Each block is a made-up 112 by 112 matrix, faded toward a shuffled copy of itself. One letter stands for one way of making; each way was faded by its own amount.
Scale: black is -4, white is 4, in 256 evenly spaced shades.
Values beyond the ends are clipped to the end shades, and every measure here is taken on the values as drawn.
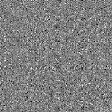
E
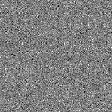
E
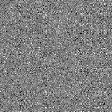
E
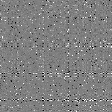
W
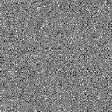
E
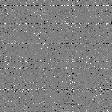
W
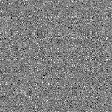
E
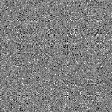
E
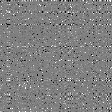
W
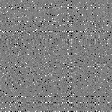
W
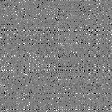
W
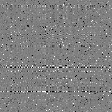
W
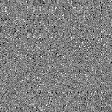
E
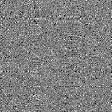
E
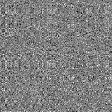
E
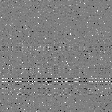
W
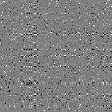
W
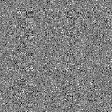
E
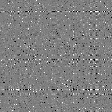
W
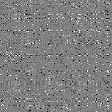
W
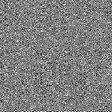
E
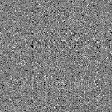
E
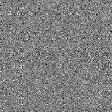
E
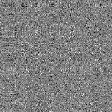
E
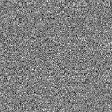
E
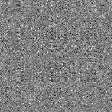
E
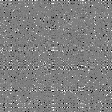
W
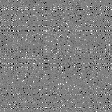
W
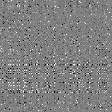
W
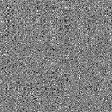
E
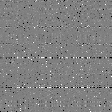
W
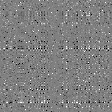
W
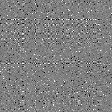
W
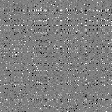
W
